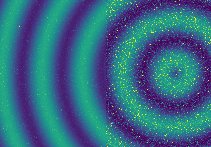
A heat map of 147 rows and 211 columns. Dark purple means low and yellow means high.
Slope: none. Rings: centred on the middle right. Seam: vertical, 50% of the way across, the left part calmer.
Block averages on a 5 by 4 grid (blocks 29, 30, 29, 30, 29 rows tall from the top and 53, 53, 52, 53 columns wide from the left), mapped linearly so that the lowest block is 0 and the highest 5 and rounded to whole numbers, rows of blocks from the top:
3 3 1 3 / 4 2 2 0 / 4 1 2 5 / 4 2 2 0 / 3 3 1 3
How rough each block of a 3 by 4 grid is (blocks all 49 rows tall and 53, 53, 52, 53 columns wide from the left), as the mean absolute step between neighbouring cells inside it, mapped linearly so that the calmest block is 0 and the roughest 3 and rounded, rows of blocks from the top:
0 0 3 3 | 0 0 3 3 | 0 0 3 3
